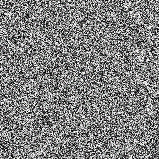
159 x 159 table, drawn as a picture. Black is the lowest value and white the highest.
There is no seam. The histogram is flat. No overall slope runs across the table. The grain is fine, like static. The halves do not mirror each other. On average the colour sits 50% of the way up the scale.
